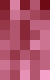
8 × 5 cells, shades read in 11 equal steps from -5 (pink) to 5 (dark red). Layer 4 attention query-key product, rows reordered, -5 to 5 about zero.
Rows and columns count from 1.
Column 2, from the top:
-3 -2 0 0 0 2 0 1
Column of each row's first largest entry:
5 1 3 3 3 2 2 2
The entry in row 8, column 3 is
-4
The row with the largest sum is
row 1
